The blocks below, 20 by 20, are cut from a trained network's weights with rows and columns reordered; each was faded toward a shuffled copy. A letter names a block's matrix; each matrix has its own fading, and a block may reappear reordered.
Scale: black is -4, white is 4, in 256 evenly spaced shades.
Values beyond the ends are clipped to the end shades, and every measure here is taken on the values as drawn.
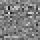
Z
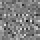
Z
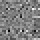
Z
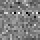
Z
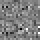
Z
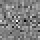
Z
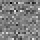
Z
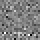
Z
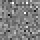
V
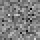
Z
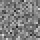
V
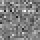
Z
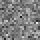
V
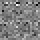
Z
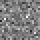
V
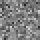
V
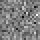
V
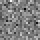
V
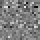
Z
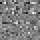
Z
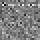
Z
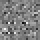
Z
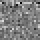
Z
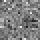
Z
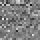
Z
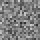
V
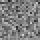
V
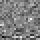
Z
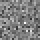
V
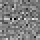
Z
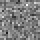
V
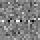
Z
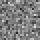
V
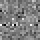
Z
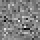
Z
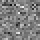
Z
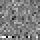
Z
